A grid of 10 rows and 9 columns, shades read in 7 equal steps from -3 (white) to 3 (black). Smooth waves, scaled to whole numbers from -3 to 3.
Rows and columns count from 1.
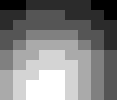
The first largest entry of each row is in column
1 9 1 9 9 9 9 9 9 9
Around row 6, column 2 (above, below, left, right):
0 -1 0 -1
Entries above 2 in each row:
4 1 0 0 0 0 0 0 0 0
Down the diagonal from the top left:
3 2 1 0 -1 -1 -1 0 1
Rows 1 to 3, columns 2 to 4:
3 2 2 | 2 1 1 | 1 1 1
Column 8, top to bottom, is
3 2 2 1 1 0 0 0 0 0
